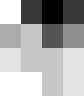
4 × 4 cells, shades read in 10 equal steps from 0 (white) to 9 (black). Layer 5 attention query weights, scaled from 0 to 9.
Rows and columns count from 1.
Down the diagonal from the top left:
0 2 2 1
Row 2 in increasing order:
2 3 4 6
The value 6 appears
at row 2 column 3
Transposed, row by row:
0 3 1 0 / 7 2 2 0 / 9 6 2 2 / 7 4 1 1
